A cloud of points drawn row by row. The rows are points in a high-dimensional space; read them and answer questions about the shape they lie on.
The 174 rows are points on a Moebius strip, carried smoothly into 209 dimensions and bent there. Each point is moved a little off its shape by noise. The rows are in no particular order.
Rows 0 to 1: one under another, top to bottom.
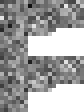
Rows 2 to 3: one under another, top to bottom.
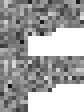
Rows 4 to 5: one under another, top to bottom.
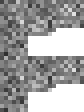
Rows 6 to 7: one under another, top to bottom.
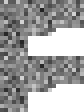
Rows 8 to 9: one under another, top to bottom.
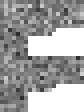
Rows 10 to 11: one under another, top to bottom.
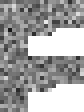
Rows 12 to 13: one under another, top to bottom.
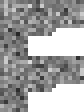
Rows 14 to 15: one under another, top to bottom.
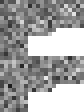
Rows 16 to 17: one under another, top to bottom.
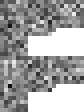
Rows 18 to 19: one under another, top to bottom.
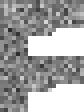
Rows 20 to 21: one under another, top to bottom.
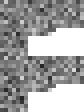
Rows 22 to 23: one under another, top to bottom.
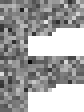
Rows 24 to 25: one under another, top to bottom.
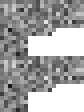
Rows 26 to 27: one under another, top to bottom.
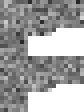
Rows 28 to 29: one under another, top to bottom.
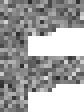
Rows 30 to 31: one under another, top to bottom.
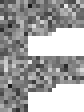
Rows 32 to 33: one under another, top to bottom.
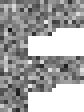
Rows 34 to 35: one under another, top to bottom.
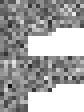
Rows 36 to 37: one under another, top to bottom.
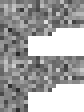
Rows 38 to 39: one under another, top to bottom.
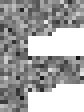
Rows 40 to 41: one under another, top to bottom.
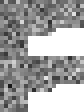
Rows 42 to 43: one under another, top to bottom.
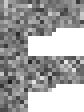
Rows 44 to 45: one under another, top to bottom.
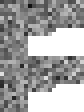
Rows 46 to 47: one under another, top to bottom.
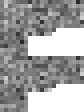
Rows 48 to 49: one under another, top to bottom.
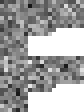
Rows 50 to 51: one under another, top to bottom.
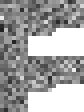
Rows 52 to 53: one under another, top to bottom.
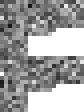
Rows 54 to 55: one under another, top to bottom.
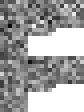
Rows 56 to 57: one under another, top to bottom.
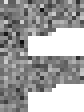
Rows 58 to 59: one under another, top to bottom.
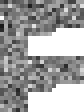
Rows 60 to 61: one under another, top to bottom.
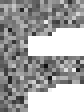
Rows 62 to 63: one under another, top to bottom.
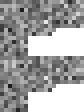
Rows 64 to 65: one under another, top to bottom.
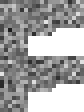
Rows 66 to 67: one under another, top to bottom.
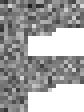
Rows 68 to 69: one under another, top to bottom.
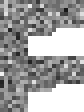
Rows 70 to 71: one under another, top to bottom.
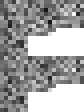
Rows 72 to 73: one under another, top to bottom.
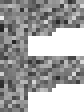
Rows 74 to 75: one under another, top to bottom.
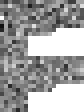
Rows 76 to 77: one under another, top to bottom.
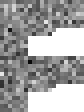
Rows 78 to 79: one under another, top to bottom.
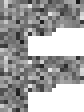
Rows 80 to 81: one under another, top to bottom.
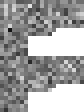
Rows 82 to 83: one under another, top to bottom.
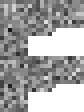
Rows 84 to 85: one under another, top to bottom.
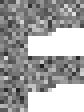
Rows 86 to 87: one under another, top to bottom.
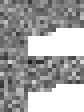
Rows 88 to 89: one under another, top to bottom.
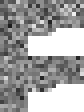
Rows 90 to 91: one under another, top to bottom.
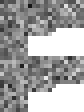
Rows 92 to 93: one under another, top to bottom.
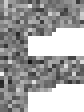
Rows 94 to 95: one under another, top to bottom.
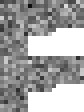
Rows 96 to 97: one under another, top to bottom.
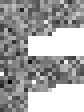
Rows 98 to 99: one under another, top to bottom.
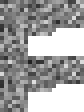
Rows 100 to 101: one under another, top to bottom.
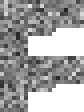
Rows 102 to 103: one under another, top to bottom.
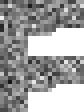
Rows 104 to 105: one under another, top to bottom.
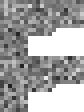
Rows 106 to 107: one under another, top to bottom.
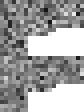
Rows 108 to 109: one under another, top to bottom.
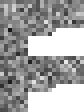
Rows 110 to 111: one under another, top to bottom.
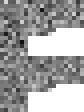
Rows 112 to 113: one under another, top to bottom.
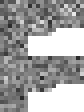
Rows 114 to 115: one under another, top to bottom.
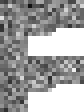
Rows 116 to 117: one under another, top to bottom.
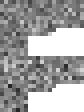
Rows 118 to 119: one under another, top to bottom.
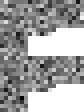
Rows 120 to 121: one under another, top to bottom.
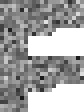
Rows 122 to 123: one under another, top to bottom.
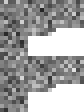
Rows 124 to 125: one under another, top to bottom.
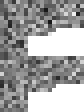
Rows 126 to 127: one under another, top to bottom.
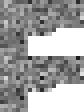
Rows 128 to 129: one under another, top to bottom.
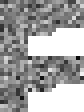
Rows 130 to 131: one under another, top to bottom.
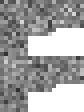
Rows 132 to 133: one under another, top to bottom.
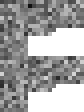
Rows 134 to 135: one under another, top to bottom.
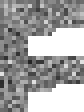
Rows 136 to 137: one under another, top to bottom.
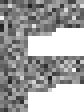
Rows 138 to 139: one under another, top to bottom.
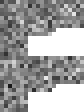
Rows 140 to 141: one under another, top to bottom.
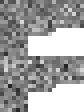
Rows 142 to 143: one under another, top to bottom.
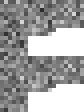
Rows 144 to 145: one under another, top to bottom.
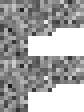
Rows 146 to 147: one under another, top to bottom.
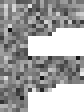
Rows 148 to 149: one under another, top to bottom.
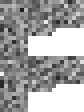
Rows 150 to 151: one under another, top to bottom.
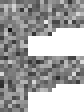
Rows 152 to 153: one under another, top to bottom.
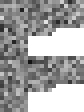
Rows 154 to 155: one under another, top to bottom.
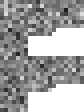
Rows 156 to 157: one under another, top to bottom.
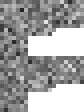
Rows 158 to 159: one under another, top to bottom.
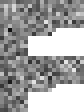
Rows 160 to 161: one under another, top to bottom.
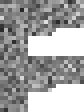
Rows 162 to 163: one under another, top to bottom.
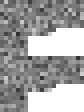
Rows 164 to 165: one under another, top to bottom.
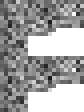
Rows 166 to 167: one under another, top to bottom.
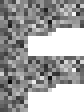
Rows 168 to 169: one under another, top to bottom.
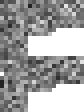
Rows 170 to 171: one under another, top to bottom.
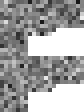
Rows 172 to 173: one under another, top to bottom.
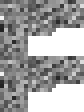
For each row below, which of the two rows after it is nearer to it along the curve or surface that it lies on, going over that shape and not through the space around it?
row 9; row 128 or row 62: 62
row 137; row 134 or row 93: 93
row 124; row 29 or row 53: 53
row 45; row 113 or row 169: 169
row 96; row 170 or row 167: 170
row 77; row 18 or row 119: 119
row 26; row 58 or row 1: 1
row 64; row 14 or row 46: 46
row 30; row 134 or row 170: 170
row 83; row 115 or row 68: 68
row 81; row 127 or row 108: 127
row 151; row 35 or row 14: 35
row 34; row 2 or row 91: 2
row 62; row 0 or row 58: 58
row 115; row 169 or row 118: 118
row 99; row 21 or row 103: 103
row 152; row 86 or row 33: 33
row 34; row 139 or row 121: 121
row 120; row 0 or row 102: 102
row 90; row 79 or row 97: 97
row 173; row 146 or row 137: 146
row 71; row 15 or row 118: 118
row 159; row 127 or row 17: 127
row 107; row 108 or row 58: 108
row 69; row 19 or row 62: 62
